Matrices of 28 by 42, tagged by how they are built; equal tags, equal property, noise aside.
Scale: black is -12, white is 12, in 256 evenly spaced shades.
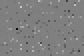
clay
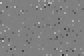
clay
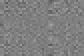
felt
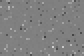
clay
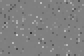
clay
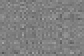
felt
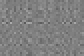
felt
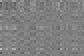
felt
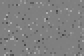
clay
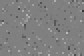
clay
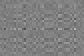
felt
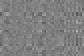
felt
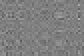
felt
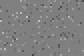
clay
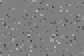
clay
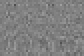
felt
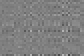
felt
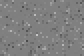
clay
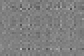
felt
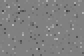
clay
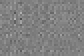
felt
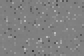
clay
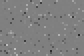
clay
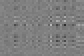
felt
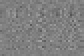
felt
